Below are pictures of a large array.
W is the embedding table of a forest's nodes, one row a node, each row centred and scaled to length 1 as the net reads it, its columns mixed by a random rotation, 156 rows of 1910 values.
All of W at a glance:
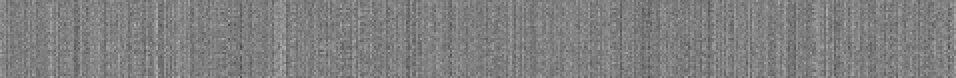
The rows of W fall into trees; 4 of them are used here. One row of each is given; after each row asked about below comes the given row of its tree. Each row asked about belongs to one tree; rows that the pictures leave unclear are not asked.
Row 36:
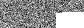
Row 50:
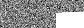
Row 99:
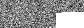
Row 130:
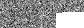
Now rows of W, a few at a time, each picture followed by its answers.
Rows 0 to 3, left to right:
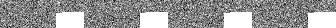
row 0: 50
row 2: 36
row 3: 36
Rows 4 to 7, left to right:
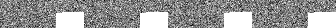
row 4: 50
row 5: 99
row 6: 50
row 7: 36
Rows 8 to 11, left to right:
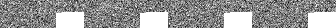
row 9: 99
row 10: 50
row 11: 50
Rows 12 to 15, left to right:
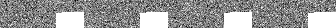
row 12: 50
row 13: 36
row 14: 99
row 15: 50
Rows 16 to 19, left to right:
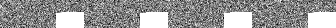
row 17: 99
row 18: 36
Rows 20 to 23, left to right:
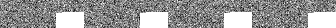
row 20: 50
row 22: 50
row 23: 50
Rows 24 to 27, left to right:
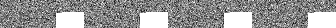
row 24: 99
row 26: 99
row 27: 36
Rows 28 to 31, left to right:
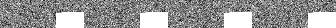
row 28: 99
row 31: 99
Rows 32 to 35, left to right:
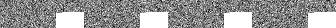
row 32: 130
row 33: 50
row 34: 99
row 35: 50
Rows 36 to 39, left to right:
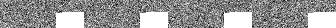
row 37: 36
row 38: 99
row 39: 50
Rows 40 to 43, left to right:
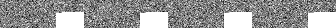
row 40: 50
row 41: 99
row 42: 99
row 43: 99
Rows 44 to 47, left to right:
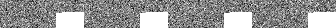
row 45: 50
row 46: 99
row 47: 50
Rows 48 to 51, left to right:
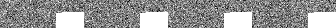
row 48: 50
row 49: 50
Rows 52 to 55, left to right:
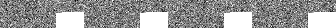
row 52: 50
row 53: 99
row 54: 50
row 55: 99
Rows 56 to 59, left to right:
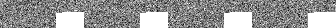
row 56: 36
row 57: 50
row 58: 99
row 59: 50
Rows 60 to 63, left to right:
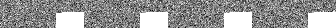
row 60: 99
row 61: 50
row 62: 50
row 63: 99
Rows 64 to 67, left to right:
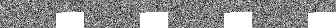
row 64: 99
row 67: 130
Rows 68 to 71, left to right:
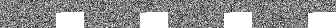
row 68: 50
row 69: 36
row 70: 130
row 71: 99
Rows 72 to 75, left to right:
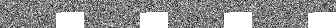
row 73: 36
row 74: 99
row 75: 99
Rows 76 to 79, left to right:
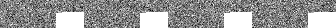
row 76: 50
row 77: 50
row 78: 50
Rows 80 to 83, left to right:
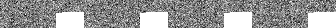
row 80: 130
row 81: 36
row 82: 50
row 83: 50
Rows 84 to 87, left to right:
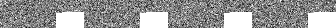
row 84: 36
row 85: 36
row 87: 99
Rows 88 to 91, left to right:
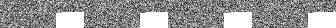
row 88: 50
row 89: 99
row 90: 36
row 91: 99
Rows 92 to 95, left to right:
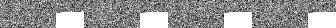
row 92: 99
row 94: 99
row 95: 99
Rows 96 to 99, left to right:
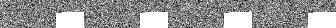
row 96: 36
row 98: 99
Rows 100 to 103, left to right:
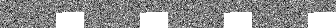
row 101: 36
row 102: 36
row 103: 50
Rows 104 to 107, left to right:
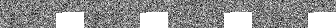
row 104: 130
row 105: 130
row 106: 36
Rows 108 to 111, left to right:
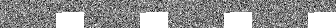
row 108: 50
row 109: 50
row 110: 36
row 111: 36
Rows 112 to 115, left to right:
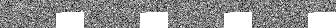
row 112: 99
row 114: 99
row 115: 50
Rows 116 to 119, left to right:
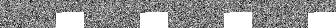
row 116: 99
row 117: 99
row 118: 50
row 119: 130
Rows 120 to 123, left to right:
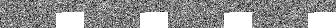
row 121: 99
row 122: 99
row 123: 130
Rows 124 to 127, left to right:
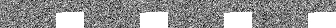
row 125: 50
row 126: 50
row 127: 130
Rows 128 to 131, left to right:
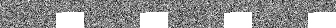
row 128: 99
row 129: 50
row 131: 99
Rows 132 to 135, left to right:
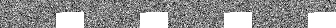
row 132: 99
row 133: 99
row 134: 99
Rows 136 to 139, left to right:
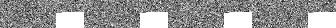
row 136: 50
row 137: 36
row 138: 99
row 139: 99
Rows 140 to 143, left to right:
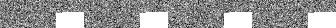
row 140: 36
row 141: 50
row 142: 99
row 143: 36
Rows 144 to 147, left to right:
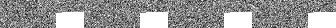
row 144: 50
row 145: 50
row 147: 99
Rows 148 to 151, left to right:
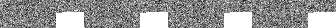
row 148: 36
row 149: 50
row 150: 50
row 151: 50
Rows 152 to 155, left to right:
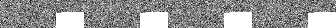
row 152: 99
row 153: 99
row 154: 50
